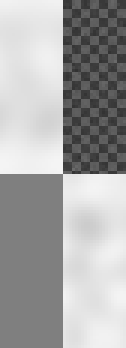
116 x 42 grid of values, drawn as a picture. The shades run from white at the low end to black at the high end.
It is made of 2 by 2 panels. Panel 1,1: very low, smooth, faint in contrast. Panel 1,2: high, checkered. Panel 2,1: middling, flat. Panel 2,2: very low, smooth, faint in contrast.
